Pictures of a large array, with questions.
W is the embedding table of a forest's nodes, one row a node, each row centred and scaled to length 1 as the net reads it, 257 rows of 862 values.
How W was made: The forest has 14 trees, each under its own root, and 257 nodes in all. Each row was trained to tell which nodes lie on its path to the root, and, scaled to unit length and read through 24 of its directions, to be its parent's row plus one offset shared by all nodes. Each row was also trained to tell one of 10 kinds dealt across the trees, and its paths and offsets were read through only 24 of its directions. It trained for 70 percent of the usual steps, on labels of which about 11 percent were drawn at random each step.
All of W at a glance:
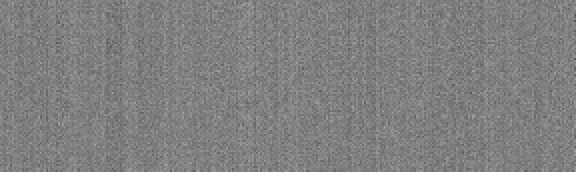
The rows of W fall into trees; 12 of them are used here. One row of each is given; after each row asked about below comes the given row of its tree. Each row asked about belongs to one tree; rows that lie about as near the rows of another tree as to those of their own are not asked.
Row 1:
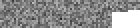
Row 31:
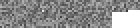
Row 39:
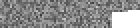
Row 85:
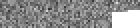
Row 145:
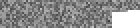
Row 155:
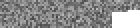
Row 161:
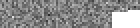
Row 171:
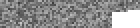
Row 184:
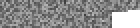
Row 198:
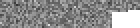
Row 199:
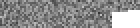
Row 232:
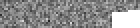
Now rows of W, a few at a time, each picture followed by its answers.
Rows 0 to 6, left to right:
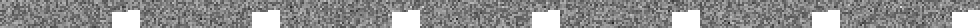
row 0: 155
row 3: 31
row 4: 199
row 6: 161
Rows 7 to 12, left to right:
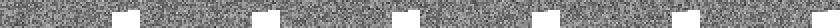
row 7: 199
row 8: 39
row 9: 199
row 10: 198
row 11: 155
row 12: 39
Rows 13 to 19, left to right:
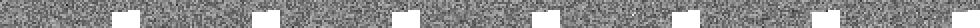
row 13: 31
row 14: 145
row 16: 145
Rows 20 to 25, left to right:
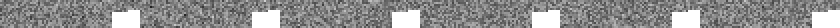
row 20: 171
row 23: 1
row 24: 31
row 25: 199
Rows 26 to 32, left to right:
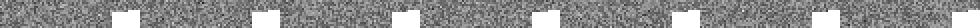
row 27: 199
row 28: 171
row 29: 39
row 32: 85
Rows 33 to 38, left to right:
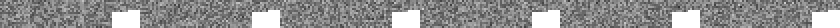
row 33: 161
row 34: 31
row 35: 184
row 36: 1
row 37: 184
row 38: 199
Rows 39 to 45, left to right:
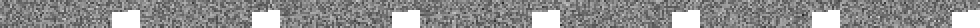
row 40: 184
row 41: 85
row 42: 85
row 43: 184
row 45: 31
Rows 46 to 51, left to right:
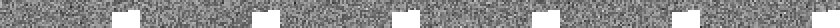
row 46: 39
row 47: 184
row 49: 31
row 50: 39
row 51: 31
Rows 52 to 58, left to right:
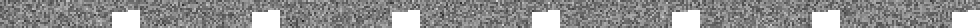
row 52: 232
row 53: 198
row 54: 199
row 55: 31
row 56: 85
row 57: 39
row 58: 161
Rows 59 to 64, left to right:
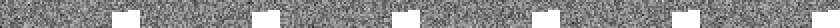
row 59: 232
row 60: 199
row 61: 184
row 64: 232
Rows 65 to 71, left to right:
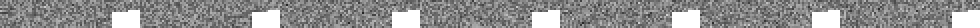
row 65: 31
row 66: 184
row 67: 232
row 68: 1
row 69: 161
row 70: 85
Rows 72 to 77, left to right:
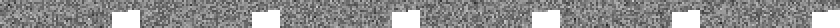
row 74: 31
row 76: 39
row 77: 1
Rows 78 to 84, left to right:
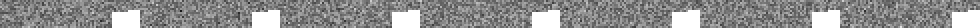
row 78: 1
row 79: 199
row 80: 85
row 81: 39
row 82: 184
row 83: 184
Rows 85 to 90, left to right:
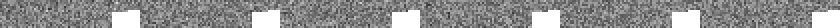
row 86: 161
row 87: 31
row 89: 232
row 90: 161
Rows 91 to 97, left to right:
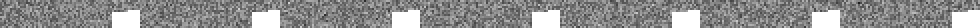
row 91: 171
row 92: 31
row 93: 199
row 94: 199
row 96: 1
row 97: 184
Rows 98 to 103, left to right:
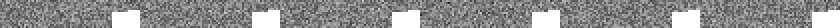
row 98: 232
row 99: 184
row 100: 1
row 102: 161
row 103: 184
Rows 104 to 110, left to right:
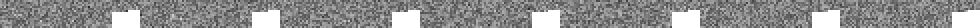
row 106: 199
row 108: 145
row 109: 198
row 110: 198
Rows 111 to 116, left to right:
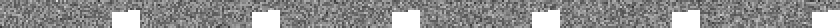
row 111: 199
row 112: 161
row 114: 145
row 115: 39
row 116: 161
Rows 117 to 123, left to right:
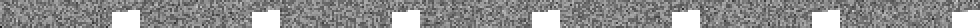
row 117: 31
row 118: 171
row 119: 171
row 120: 39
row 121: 184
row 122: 85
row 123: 85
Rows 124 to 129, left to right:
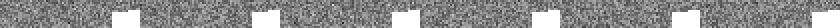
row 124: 85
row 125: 155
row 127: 199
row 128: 39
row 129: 199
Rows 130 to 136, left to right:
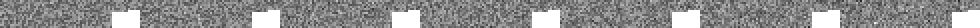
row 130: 145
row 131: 171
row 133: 184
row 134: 145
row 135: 1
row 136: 161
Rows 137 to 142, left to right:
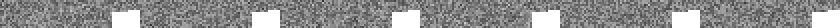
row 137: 199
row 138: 199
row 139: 161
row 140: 85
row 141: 1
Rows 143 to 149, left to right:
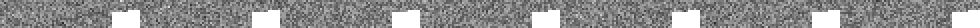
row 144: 85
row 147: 199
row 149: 31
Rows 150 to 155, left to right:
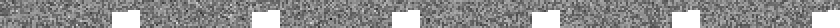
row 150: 85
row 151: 39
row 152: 1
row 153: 198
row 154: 155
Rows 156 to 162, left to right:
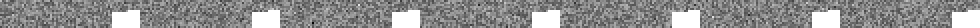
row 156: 171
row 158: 184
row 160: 145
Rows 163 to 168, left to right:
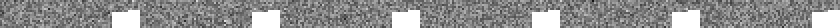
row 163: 199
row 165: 232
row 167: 1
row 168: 1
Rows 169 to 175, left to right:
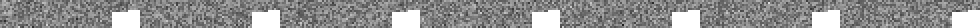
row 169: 184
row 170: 199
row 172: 199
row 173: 39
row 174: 198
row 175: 39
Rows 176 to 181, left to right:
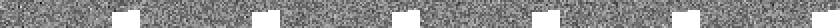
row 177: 31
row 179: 1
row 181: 145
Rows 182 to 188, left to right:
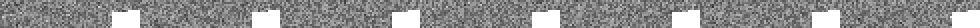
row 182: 198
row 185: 39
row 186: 31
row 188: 39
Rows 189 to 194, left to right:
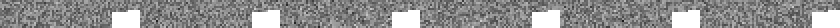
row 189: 1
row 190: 171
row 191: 1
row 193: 39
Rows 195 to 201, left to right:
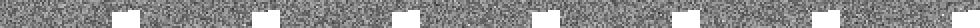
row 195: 184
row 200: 1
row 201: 39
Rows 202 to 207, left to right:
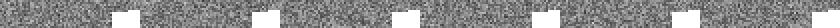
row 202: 184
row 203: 184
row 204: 1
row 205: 184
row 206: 85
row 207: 85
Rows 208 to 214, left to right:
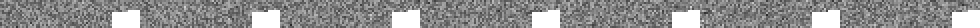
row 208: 161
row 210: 184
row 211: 1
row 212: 184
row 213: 31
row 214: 161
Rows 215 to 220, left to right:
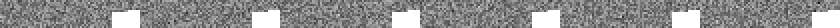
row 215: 39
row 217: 171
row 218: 145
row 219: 184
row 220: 31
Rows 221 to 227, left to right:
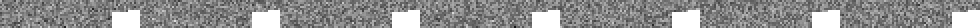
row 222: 31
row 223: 145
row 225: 184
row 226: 85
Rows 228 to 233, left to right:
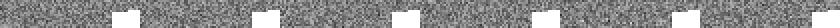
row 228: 155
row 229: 171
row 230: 199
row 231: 31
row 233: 31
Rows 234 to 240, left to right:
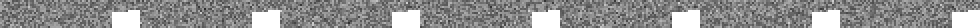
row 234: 1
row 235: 199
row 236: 145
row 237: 39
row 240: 1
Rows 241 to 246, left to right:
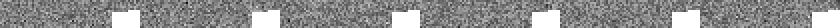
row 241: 1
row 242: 199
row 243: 198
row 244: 39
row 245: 171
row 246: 85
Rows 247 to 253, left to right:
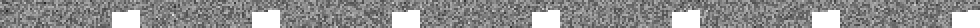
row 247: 1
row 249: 145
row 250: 1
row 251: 184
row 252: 199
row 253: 198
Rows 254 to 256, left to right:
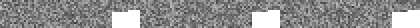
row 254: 1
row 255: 198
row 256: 1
